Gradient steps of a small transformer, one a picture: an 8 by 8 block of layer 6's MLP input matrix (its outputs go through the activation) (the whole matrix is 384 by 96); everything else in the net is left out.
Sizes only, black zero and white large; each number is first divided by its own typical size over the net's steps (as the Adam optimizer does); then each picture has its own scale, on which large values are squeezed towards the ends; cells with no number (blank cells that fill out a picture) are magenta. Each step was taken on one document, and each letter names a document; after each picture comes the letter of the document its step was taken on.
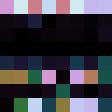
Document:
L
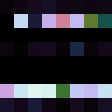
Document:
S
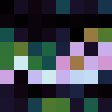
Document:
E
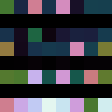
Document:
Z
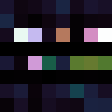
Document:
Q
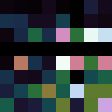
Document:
Q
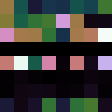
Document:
Q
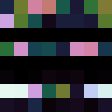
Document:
S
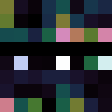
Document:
Q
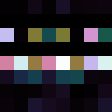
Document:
Q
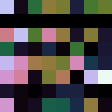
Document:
E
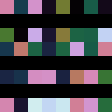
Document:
Z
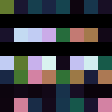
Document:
E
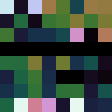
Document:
L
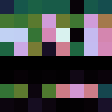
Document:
S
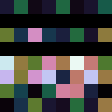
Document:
E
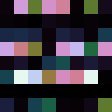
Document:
Z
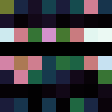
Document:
Q
